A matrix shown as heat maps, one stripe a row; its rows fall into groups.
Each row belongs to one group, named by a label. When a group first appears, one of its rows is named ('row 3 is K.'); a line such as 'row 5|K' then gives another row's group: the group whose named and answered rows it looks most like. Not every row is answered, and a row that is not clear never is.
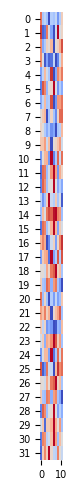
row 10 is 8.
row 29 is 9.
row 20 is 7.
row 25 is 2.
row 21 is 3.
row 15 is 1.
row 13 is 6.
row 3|7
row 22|7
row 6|8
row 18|9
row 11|1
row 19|6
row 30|1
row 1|2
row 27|6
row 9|3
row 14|9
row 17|8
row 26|9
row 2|2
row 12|1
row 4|8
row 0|7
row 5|1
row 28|1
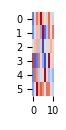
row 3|2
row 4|1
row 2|3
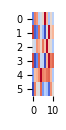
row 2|9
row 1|2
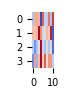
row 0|8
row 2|6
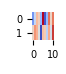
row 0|8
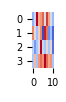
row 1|6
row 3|9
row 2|6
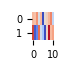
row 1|2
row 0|3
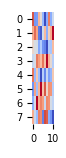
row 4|7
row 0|2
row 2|7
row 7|6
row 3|9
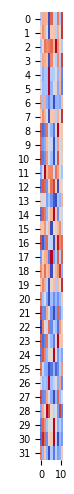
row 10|2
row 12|1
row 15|3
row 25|7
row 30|1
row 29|1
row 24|1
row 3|8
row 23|2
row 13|7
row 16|2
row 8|2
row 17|8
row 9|2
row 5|6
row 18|3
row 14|1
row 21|2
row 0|8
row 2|9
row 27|2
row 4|6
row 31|7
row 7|8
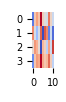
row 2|8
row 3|9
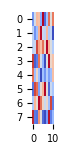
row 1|6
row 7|2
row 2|9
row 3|2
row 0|8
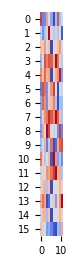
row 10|6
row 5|1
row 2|3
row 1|6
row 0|2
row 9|8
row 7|9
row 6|1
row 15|7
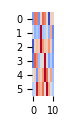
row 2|9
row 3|1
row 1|6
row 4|9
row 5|9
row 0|1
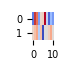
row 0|1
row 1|3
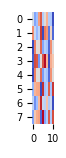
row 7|8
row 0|6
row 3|1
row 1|6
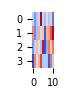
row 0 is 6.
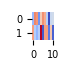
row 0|1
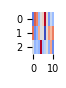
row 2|6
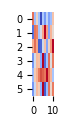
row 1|1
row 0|7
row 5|8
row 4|9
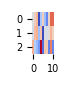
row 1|3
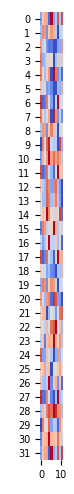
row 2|7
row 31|8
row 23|9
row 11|2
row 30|9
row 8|1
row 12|6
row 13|6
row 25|3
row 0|8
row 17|2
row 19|1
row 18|7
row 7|6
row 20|6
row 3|2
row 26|6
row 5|7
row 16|6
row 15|1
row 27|2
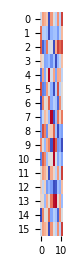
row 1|7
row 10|1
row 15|8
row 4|9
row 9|6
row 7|8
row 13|9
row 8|1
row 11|8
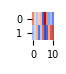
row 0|6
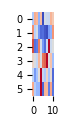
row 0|3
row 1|7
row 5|6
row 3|9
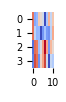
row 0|2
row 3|1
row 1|7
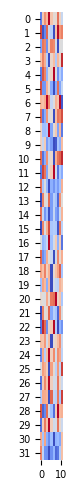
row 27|8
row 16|6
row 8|6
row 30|7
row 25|8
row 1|2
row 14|7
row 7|2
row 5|2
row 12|7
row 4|1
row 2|1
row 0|9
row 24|9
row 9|7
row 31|7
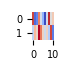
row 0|2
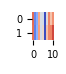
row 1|2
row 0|2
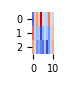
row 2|7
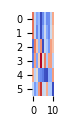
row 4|7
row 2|3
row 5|6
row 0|7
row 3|9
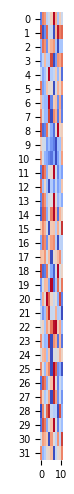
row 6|6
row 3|8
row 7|6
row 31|2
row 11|1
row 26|1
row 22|9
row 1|2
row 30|8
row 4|6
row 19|8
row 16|1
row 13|1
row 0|1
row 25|6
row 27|6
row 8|2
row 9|7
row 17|3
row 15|8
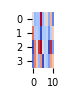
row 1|7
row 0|6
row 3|3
